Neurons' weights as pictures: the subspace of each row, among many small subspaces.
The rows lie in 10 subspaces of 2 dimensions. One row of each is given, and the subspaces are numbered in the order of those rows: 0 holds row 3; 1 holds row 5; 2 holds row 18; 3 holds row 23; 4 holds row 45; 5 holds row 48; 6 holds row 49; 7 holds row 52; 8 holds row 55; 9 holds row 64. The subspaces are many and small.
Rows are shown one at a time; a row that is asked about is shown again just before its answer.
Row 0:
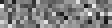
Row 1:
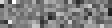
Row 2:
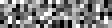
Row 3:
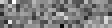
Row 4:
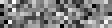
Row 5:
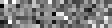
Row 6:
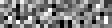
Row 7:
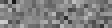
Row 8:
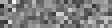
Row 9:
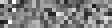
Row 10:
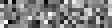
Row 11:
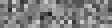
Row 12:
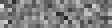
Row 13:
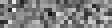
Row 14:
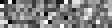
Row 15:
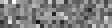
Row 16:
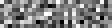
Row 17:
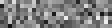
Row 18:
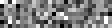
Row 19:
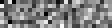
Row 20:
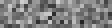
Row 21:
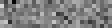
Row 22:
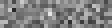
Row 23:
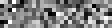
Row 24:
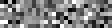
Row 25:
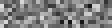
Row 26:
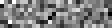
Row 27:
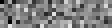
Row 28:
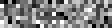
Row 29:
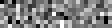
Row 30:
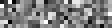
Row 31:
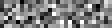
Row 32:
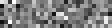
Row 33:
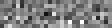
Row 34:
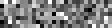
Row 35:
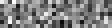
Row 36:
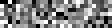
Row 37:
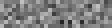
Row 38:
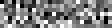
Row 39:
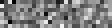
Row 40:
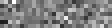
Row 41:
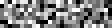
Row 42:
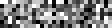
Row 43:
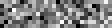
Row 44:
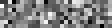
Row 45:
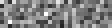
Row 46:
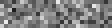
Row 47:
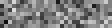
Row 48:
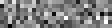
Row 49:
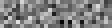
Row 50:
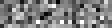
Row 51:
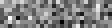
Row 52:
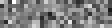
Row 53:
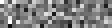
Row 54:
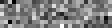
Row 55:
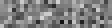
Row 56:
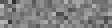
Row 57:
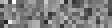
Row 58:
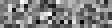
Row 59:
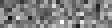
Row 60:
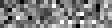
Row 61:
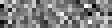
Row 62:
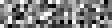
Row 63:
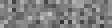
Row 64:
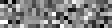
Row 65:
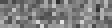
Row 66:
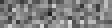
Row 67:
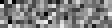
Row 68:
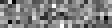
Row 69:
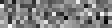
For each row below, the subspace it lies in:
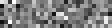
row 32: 2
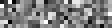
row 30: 8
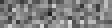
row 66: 3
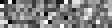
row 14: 4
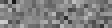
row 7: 9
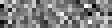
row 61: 5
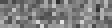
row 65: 1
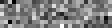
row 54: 0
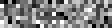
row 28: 1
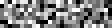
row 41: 7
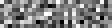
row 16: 4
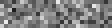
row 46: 0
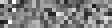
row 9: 3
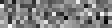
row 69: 5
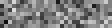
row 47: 0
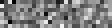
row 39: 4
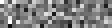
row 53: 3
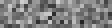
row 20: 7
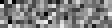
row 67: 8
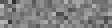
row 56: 2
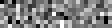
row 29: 6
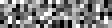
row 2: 2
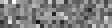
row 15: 1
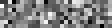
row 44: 8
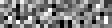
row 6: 6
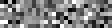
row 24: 9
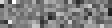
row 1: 7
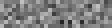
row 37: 6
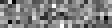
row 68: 0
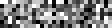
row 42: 1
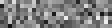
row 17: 5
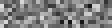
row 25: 6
